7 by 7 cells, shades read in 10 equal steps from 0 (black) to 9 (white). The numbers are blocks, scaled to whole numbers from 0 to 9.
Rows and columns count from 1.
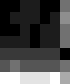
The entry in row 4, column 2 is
1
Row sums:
6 9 7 9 12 23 57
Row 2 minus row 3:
0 1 0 1 -1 0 1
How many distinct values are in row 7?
3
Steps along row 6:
up down same same same up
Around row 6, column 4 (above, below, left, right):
2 8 3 3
